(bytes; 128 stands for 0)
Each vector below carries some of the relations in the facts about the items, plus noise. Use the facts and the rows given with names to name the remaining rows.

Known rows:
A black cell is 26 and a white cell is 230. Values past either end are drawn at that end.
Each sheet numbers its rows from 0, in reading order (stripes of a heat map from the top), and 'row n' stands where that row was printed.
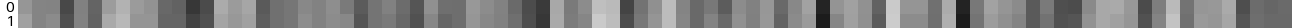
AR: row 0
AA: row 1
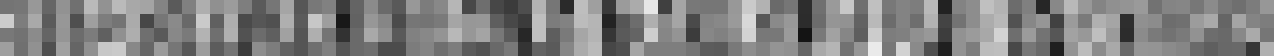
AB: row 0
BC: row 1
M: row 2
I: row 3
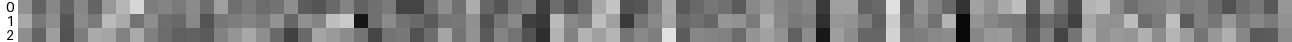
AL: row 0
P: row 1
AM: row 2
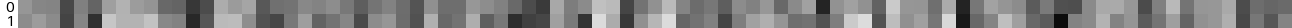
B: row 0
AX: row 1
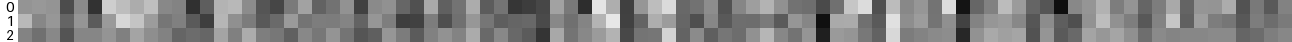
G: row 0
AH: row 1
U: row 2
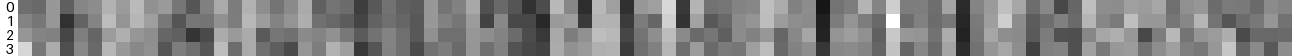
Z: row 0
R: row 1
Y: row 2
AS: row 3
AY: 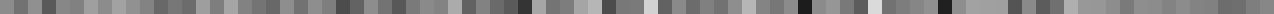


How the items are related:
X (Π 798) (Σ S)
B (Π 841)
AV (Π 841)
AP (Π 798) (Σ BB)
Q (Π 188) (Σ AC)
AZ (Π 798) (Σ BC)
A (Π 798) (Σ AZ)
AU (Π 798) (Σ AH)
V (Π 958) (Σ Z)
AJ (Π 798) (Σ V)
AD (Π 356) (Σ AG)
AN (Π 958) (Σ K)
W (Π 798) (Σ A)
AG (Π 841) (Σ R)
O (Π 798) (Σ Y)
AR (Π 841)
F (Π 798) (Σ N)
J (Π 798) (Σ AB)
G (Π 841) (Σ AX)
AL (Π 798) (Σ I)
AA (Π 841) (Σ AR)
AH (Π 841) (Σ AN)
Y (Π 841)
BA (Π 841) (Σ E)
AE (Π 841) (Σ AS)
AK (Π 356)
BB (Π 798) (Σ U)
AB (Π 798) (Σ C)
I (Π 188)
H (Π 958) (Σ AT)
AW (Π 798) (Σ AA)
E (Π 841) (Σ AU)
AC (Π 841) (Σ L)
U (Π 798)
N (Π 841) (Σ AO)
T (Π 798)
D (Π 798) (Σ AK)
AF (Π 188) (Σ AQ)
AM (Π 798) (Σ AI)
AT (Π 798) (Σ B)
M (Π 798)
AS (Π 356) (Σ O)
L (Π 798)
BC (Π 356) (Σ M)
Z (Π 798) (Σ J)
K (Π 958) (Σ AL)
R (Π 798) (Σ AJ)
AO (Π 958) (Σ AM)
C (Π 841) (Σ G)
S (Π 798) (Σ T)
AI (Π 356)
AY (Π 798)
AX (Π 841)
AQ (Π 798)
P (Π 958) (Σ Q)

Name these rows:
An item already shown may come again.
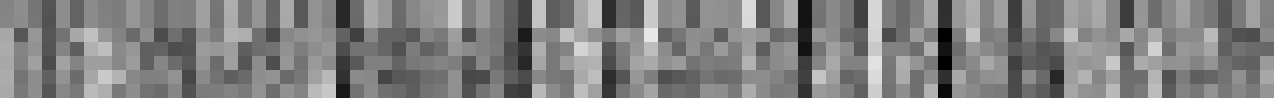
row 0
A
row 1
A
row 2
F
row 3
AE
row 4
Q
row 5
AN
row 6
H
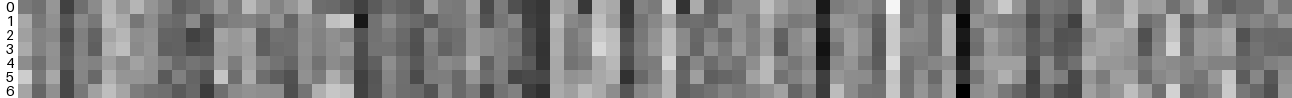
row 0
AJ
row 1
P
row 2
AC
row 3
AE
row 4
AY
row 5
AK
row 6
AO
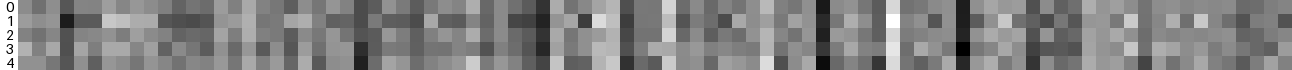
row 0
O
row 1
AG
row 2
L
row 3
AF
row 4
W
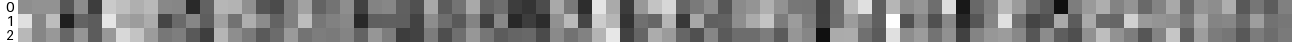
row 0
C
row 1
AD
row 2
AH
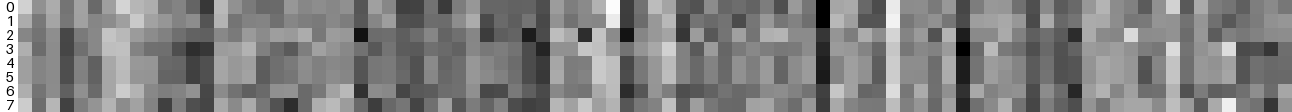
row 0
BA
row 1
AU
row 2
V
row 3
N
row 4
AV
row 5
AA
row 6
AN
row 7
AI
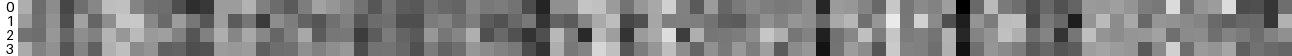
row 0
N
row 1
I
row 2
J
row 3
AE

